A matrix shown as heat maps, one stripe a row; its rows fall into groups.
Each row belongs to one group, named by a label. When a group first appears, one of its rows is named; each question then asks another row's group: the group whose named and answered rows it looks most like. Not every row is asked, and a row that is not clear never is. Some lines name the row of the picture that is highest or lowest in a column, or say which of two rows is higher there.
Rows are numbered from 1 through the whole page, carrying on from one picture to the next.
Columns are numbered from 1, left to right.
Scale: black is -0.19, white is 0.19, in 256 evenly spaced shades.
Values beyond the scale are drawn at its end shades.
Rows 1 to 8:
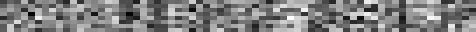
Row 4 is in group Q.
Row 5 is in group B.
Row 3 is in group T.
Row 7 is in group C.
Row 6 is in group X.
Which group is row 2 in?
X
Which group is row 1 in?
B
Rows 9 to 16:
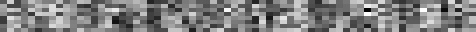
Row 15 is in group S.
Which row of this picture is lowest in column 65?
15
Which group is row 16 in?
X
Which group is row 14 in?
S
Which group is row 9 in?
C
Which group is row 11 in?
C
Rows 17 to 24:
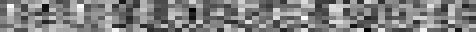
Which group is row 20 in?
X
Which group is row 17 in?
B
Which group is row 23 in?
S
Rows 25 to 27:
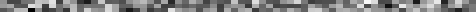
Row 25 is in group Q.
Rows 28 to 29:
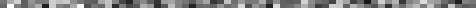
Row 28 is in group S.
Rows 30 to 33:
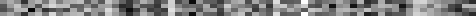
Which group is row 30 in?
T
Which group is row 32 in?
B
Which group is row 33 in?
T
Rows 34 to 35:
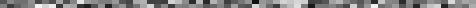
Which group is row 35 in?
Q
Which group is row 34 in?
X
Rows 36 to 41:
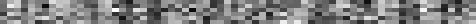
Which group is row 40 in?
Q
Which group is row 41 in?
X
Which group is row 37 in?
S
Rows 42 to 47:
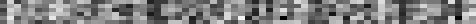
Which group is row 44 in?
S
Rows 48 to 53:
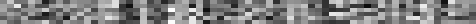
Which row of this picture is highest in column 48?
51
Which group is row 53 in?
Q
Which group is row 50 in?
Q
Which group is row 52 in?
B
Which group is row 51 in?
X
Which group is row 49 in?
X
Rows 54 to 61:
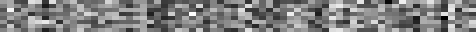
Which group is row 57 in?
B
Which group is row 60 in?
C
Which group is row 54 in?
T
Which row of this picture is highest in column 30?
57
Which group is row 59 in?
Q
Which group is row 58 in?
C
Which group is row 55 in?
X
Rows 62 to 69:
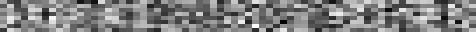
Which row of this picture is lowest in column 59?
63
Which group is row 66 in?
T
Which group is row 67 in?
C
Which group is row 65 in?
X
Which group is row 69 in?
S
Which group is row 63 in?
C
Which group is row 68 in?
Q
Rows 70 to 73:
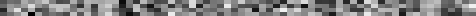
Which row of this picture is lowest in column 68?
73
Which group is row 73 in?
B
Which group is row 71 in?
S
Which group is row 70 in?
B
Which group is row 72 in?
S
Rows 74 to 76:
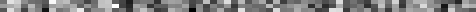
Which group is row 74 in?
S
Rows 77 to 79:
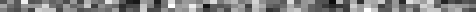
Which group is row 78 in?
Q
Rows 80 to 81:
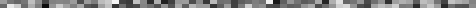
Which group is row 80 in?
X
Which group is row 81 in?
S
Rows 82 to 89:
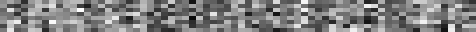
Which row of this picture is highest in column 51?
89
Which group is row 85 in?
C
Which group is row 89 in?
C
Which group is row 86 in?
X
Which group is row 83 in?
Q
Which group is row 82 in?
T
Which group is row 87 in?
T
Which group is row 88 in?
C
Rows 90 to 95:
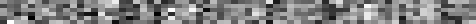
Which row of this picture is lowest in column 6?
95
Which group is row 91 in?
B
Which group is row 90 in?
X
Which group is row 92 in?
Q
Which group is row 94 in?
B
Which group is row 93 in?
Q
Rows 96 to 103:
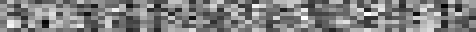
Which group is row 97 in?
Q
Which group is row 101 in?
S
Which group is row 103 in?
Q
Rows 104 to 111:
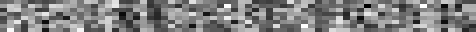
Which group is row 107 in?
Q
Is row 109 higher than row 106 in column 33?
No
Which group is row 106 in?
S
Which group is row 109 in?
S
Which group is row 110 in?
T
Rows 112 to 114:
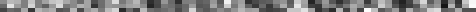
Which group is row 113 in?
C
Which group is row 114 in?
B
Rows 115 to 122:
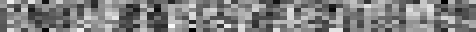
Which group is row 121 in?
B
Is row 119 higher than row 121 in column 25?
No
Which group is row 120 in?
X
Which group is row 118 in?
B
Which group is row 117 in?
B
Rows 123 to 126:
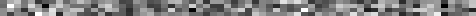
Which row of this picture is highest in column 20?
123
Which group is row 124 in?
S
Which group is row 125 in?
T
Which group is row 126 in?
Q
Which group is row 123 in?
X
